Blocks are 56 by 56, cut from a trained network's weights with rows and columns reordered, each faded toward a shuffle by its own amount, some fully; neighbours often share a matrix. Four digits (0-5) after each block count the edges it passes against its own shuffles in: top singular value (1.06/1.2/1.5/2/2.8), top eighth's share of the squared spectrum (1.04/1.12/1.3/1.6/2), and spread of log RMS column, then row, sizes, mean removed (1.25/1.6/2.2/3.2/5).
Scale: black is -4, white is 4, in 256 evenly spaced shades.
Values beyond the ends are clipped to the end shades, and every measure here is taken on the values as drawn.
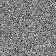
0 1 0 0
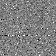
2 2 0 1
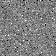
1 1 0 0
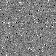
1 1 0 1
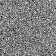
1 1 0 0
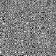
3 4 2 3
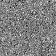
0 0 0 0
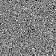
2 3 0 1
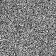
0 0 0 0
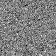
0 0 0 0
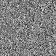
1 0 0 0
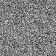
2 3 0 1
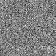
2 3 0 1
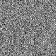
2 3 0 0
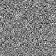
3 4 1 2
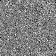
1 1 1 0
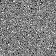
0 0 0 0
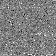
1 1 0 0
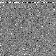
3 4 0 2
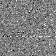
2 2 0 1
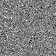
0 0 0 0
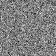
0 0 0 0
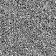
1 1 0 0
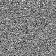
1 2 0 0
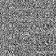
3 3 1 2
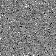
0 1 0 0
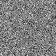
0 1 0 0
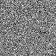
1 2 0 0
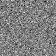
1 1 0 0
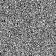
1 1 0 0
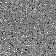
0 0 0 0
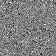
1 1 0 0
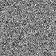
2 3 0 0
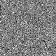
1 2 1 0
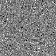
2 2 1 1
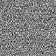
3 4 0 2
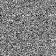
2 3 0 1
